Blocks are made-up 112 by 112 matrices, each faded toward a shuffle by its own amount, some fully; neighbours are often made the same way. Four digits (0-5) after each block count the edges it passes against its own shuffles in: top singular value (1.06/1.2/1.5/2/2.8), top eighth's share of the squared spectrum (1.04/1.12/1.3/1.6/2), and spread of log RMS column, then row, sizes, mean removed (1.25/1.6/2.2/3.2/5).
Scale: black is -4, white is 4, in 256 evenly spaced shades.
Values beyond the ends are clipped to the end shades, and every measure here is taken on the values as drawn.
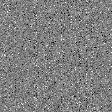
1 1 2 0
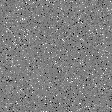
2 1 0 0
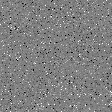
2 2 0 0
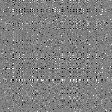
5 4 3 3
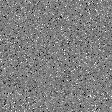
2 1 0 0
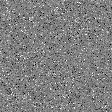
2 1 0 0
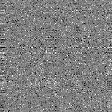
4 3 2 2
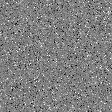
1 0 0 0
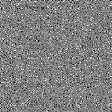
4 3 1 2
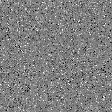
3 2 1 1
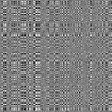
5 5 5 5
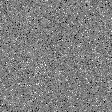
0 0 0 0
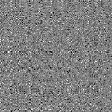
4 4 2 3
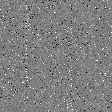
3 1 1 0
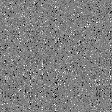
4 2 2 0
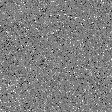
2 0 0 0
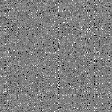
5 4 3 2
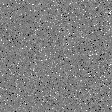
1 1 0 0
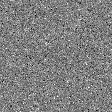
0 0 0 0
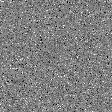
2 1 0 0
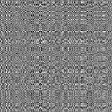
5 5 4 4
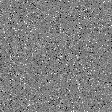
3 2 1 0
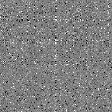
4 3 2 2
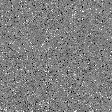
2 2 1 0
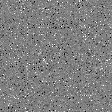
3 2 0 1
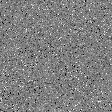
0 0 0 0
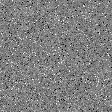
0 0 0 0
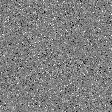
0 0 0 0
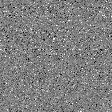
1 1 0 2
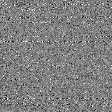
2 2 0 3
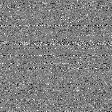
2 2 0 3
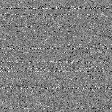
2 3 0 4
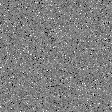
0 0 0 0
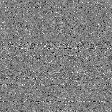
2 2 0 3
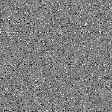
1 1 0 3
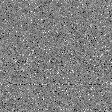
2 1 0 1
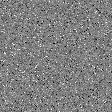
0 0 0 0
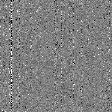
3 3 3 0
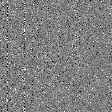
2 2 2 0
